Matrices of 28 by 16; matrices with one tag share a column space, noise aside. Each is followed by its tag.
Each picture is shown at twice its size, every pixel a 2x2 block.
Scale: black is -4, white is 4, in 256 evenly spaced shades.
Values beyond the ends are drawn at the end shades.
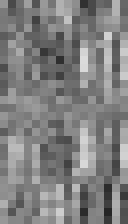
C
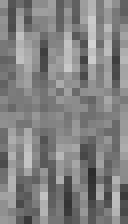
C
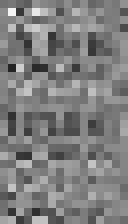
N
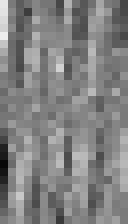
C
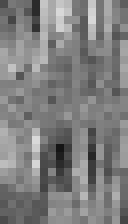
C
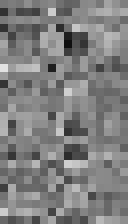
N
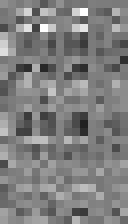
N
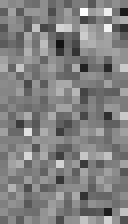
N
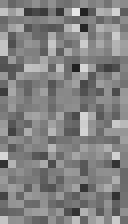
N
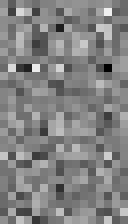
N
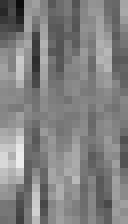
C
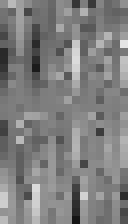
C
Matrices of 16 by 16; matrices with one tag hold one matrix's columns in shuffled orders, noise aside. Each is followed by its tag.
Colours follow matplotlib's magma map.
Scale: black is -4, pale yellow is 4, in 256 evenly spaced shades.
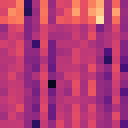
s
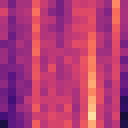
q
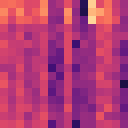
s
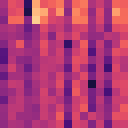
s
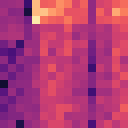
s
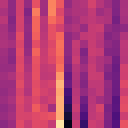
q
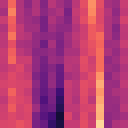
q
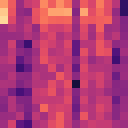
s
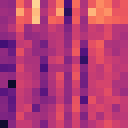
s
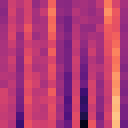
q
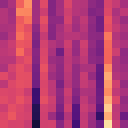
q
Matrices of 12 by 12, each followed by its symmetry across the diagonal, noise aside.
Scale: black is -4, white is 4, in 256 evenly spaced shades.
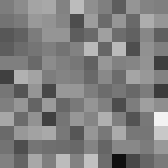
antisymmetric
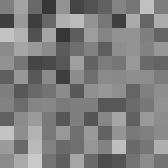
neither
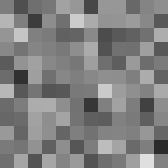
antisymmetric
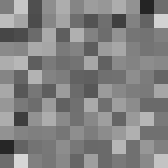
symmetric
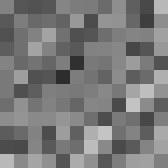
symmetric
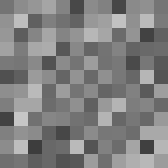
symmetric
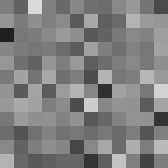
antisymmetric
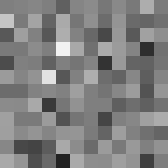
neither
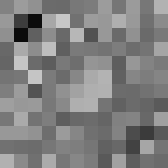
symmetric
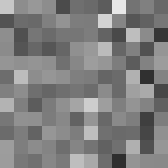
neither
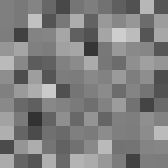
antisymmetric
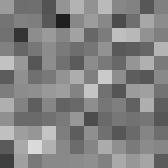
neither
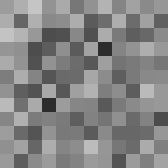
symmetric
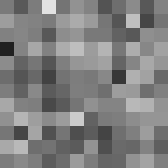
antisymmetric
